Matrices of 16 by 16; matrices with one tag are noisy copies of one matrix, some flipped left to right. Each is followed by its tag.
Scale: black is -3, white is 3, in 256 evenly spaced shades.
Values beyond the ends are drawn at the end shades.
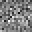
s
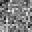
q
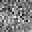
s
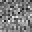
s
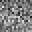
s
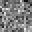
q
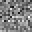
s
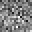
s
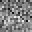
s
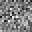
s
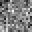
q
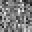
q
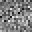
s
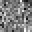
q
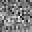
s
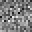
s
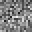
s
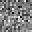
s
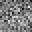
s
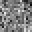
q
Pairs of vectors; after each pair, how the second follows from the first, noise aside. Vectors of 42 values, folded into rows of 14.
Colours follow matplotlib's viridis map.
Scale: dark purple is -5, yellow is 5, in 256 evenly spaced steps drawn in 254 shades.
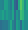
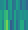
reversed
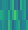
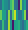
scaled up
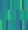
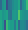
reversed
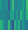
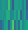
negated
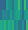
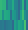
negated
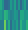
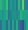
reversed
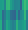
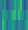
negated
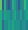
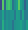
negated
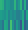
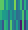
scaled up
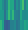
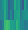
negated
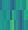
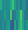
negated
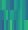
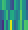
scaled up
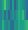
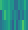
reversed
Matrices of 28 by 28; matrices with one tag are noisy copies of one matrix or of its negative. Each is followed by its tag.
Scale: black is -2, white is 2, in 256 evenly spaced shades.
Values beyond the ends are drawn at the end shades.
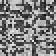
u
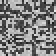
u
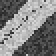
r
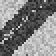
r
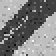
r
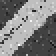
r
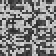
u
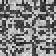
u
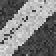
r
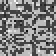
u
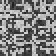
u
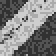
r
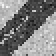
r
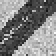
r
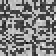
u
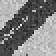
r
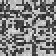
u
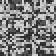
u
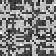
u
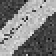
r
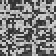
u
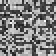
u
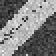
r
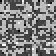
u
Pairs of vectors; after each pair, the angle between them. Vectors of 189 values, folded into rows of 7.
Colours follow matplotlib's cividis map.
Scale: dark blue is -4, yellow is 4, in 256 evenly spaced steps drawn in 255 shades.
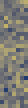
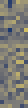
partly aligned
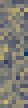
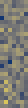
partly aligned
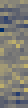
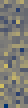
partly aligned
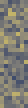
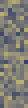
nearly opposite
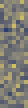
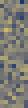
nearly opposite
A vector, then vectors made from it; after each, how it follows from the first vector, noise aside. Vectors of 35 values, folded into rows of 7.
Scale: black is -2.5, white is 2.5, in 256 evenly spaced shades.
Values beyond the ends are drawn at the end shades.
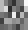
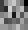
negated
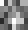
wrapped around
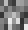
wrapped around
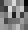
negated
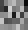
negated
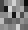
negated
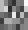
copied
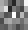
copied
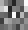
copied
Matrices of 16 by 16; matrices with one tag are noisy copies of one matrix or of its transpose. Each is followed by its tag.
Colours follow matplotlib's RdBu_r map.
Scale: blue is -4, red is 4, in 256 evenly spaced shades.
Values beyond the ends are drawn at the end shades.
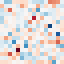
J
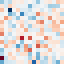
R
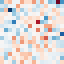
R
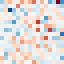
R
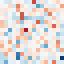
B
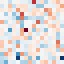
B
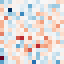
R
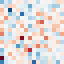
R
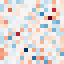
J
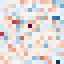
B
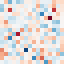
J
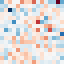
R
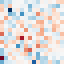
R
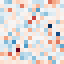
J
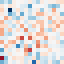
R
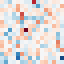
B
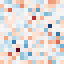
J
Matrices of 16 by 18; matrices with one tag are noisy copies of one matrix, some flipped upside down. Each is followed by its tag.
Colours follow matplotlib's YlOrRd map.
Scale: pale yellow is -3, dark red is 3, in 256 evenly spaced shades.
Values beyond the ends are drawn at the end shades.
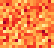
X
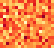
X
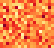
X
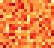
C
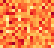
C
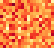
C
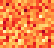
X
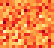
X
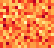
X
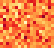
X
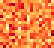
C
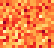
X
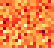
X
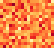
C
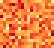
C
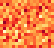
X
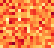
C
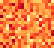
C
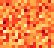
X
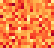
C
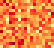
C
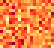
C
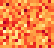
X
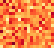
C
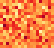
X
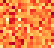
C
